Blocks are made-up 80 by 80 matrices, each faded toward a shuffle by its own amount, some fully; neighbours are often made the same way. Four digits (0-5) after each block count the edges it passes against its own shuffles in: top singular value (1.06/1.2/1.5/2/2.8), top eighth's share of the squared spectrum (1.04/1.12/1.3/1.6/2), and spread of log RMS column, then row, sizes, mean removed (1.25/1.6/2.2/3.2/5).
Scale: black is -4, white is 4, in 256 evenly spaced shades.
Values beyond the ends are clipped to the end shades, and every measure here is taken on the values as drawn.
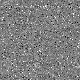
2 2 0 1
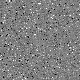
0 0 0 0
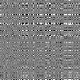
5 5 3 4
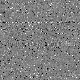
3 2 0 1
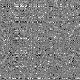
4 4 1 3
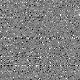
4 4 1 2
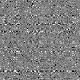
4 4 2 3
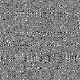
4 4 1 2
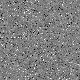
1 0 0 0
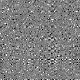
4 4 2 2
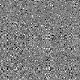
4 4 2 2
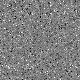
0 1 0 0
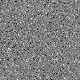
3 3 1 1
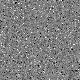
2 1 0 0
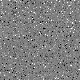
3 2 0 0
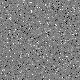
0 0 0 0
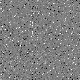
3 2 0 0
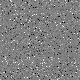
0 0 0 0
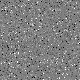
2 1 0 0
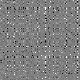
5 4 3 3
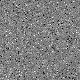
2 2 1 0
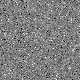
0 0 0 0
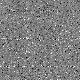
1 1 0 1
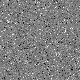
0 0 0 0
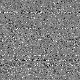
1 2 0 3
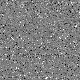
0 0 0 1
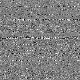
2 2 0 3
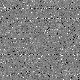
2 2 0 2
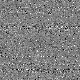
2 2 0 2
